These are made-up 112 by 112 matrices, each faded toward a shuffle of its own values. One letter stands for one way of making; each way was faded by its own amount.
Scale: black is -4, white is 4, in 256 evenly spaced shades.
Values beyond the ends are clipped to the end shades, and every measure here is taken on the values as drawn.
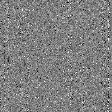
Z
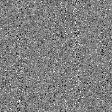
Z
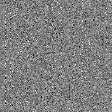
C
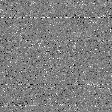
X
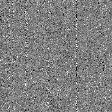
Z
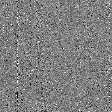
Z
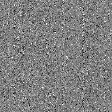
Z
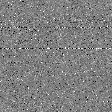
X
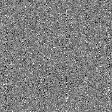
Z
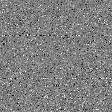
X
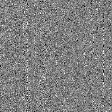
C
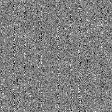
C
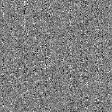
C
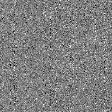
C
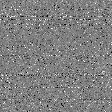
X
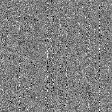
C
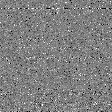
X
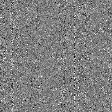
Z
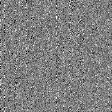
C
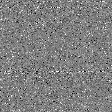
X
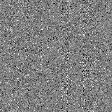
Z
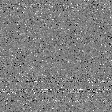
X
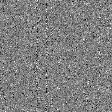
Z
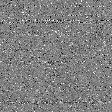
X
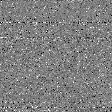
X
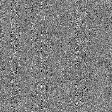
C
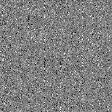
Z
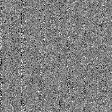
C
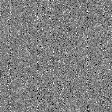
Z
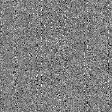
C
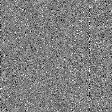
Z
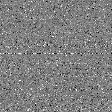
X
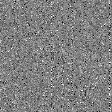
Z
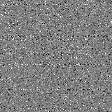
X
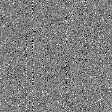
Z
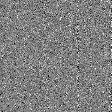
Z
